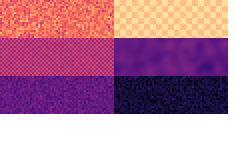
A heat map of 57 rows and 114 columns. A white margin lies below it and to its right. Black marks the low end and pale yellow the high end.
It is made of 3 by 2 panels. Panel 1,1: high, fine-grained. Panel 1,2: very high, checkered, faint in contrast. Panel 2,1: middling, checkered. Panel 2,2: low, blotchy, faint in contrast. Panel 3,1: low, fine-grained, faint in contrast. Panel 3,2: very low, fine-grained, faint in contrast.
